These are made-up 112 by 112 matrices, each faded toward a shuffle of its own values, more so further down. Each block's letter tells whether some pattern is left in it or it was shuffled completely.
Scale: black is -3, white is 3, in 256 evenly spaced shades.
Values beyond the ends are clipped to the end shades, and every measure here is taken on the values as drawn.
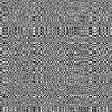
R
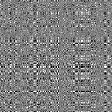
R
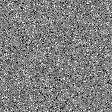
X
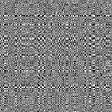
R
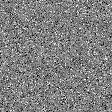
X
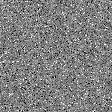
X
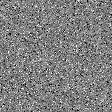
X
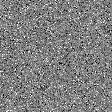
X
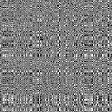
R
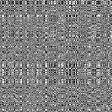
R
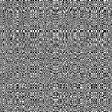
R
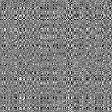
R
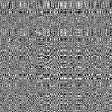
R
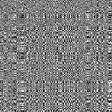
R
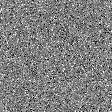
X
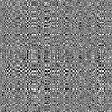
R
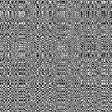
R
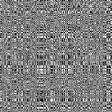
R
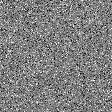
X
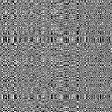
R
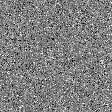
X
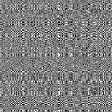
R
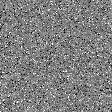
X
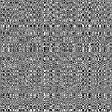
R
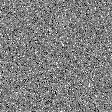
X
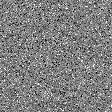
X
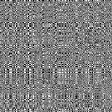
R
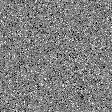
X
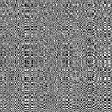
R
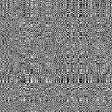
R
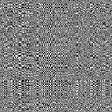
R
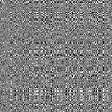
R
